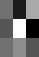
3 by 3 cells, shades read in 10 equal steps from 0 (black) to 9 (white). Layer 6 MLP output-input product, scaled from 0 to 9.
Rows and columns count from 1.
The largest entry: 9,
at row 2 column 2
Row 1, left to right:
4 1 6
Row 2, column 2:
9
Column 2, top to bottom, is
1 9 5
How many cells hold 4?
2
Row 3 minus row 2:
1 -4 3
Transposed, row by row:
4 3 4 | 1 9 5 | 6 0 3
